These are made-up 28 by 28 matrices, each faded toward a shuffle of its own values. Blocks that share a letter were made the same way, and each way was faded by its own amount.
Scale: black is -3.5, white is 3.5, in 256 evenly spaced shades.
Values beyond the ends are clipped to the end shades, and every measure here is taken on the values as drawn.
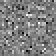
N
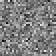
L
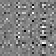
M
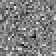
L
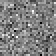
L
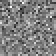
L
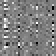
M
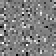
N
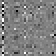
M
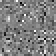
N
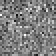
L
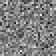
L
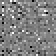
N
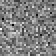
L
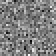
L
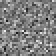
L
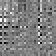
M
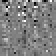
M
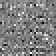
N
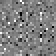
N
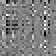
M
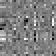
M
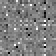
N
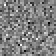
L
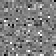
N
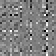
M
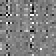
M
